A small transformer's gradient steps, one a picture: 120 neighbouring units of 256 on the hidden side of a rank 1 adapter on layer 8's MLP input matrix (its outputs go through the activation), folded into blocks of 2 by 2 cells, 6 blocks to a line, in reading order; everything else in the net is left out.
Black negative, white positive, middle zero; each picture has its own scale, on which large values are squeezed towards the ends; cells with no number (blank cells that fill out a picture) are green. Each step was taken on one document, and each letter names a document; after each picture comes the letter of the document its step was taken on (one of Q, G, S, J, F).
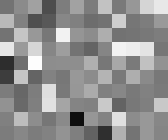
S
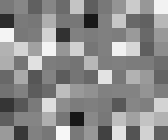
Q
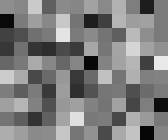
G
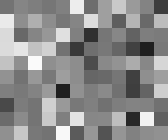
Q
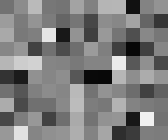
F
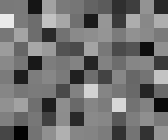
Q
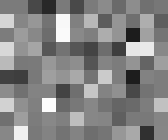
G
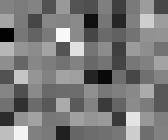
F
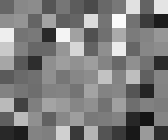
Q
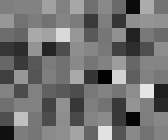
F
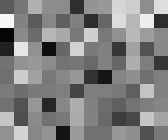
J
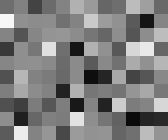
J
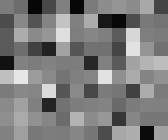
S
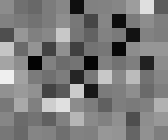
S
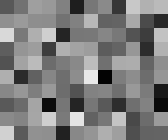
J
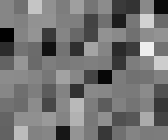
J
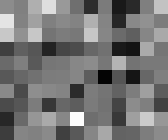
F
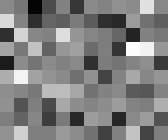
G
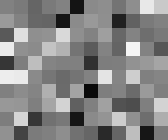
S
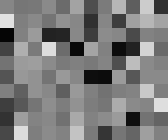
J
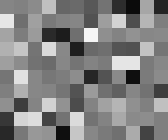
F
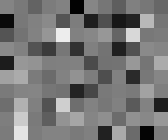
G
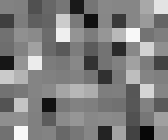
G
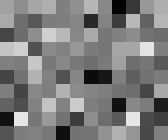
J
